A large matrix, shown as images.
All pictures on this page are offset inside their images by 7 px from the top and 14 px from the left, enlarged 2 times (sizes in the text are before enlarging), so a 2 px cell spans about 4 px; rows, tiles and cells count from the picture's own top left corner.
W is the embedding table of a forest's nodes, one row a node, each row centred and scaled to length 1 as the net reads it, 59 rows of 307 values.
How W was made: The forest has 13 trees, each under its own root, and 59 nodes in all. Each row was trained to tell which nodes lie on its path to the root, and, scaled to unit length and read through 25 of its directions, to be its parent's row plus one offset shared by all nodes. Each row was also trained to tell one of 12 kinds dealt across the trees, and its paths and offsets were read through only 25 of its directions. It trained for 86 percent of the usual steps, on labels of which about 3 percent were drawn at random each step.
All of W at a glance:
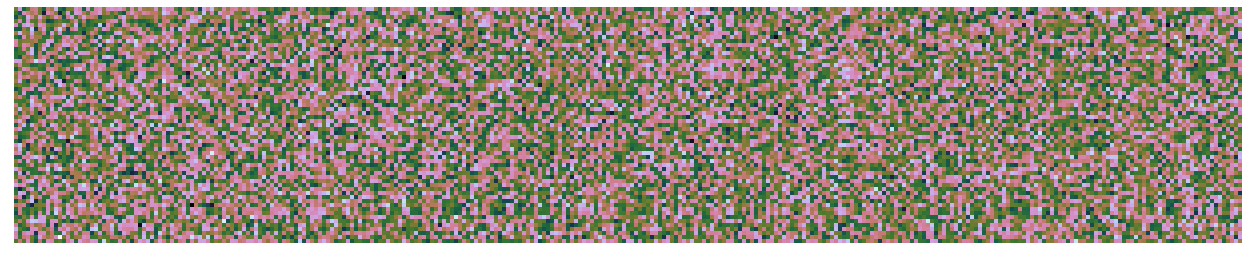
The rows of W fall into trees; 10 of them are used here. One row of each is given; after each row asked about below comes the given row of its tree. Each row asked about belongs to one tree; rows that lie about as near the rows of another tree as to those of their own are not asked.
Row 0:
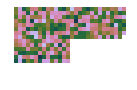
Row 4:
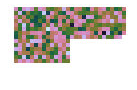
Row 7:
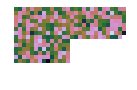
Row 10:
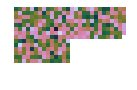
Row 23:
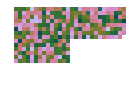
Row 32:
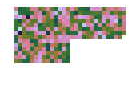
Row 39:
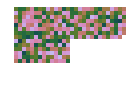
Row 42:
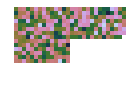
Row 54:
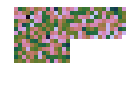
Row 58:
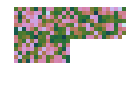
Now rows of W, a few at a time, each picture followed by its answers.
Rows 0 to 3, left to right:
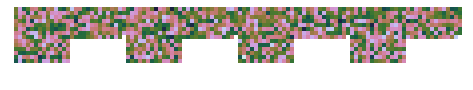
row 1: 0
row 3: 4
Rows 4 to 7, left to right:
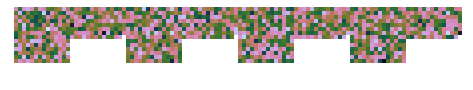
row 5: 10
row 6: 10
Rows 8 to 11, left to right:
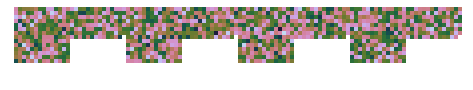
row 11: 7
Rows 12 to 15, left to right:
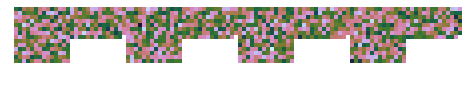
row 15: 0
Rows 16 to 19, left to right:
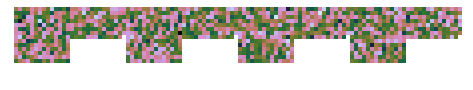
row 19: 32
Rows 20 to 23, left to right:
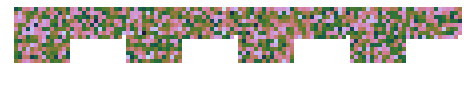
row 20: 54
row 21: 42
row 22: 39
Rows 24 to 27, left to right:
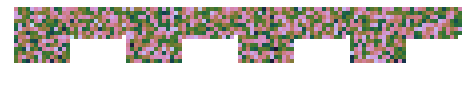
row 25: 10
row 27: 0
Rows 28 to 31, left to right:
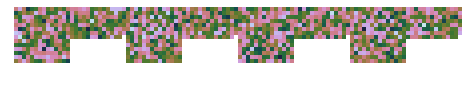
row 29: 54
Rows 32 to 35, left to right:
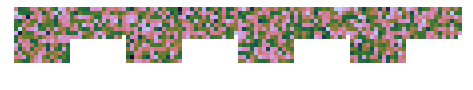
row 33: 54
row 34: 42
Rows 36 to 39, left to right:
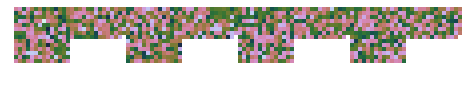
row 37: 54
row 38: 4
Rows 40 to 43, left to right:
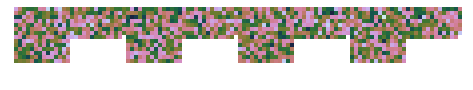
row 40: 39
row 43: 7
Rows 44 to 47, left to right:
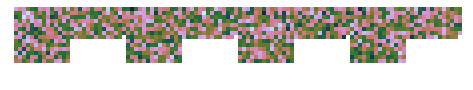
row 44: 58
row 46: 42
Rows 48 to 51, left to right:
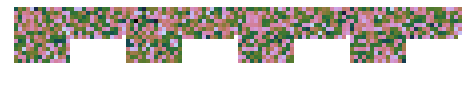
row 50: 42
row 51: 42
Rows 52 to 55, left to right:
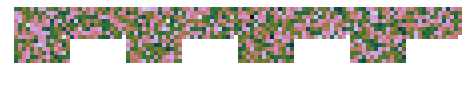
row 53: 4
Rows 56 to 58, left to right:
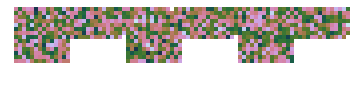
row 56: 54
